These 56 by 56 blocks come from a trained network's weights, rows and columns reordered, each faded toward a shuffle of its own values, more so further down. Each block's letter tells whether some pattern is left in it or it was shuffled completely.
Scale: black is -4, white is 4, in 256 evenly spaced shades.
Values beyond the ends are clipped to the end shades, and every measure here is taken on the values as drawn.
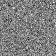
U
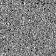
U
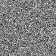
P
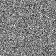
P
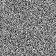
P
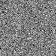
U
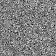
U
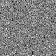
U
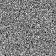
U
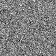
P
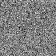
U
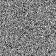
P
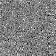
U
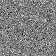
P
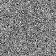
U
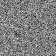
P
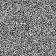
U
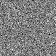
P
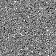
U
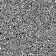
P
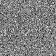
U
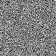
P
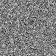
P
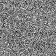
U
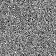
P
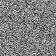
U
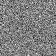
P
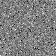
P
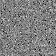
P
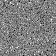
P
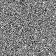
P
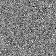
P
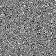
U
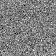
P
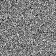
P
